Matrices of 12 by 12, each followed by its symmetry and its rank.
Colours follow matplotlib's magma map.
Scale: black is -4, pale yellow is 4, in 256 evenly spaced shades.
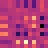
antisymmetric, rank two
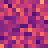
neither, full rank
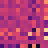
antisymmetric, rank two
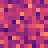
antisymmetric, full rank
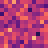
antisymmetric, full rank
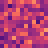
neither, full rank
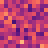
neither, full rank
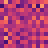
antisymmetric, rank two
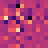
antisymmetric, rank two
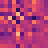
antisymmetric, rank two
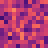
neither, full rank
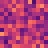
antisymmetric, full rank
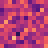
neither, full rank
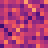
antisymmetric, full rank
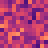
antisymmetric, full rank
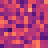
antisymmetric, full rank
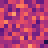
neither, full rank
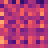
antisymmetric, rank two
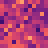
antisymmetric, full rank
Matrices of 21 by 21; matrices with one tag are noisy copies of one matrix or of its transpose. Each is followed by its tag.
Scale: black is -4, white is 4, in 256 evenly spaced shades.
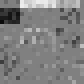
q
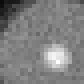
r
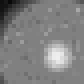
r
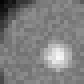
r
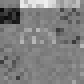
q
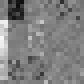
q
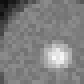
r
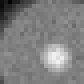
r
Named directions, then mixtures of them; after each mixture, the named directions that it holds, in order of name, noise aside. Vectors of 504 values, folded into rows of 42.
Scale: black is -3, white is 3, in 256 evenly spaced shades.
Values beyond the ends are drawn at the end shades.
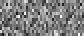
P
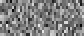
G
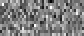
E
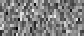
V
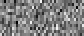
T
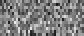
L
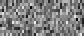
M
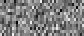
T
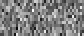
P, T, V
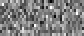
E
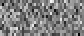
E, P, V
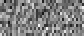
G, L, T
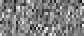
G, T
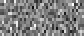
G, T, V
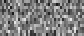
L
